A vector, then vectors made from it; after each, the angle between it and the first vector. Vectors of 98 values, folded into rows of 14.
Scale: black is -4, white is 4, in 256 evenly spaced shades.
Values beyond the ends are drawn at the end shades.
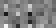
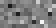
orthogonal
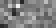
partly opposed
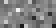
orthogonal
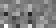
nearly parallel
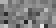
partly aligned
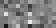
nearly opposite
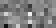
nearly opposite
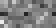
partly aligned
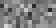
partly aligned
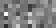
nearly opposite
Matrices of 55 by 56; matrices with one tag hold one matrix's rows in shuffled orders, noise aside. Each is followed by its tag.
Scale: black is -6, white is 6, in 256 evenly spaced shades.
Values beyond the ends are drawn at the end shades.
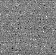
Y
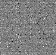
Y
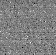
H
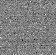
H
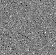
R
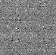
Y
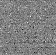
H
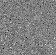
R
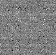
Y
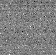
H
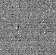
Y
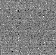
Y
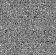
H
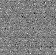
H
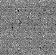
Y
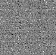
Y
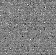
H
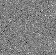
R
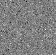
R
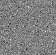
R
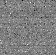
H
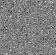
R
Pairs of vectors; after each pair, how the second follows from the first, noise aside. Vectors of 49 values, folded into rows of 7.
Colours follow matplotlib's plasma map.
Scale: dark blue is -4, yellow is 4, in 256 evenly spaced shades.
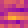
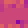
partly zeroed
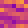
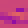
partly zeroed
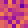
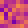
wrapped around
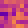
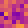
sign-scrambled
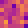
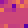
partly zeroed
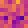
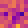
wrapped around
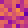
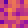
shuffled
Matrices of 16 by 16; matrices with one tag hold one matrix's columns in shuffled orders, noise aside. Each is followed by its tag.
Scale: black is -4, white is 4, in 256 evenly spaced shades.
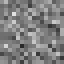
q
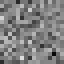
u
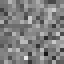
u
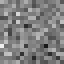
q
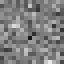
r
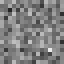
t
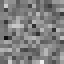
r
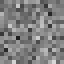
r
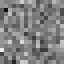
t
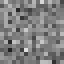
t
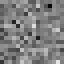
r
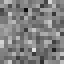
t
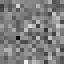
r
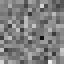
r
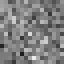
u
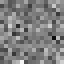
r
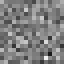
u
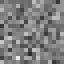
u
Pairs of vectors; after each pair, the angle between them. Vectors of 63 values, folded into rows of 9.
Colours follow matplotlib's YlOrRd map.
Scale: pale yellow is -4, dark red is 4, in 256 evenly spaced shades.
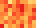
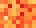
partly aligned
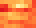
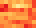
nearly parallel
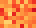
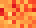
nearly parallel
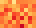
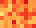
partly opposed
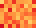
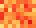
nearly opposite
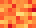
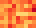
nearly parallel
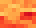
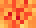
orthogonal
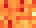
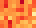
nearly parallel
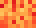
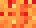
partly opposed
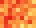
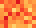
partly aligned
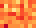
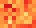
partly opposed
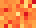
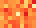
nearly parallel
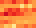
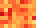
partly aligned
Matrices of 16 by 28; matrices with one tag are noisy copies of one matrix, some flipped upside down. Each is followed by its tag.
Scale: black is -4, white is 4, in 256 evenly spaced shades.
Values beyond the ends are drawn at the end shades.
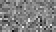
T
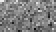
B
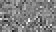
T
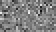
T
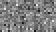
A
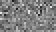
T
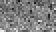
B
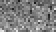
B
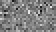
T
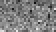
B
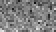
B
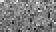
B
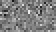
T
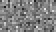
A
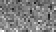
B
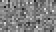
A
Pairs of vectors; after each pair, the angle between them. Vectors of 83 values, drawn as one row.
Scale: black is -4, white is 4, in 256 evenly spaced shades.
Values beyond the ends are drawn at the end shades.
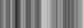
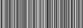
orthogonal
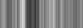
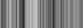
nearly opposite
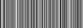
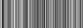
orthogonal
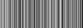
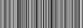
orthogonal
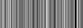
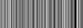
nearly parallel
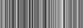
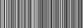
orthogonal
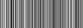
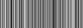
nearly parallel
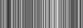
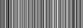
partly aligned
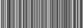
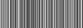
orthogonal
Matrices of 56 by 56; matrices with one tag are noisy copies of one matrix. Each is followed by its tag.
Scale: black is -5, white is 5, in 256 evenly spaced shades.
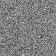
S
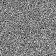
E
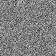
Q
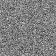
S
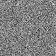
Q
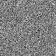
Q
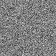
S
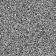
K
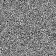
E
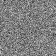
E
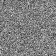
E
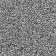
S
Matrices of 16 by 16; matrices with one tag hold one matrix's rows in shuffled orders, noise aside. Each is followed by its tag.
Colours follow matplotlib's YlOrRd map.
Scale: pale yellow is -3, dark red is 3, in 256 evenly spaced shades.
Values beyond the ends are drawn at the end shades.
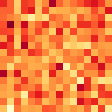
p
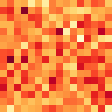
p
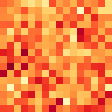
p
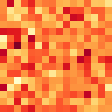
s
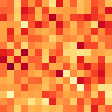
p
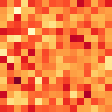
s
